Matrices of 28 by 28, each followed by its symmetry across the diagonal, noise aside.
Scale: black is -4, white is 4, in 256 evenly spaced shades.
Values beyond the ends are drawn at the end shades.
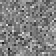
neither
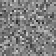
antisymmetric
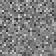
antisymmetric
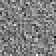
antisymmetric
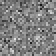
symmetric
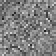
symmetric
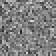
antisymmetric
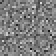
symmetric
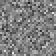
symmetric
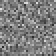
neither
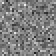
neither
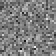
neither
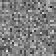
antisymmetric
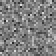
antisymmetric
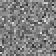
neither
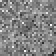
symmetric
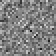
symmetric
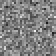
neither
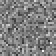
symmetric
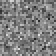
antisymmetric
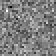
antisymmetric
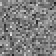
neither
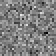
neither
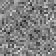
symmetric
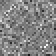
symmetric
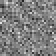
antisymmetric
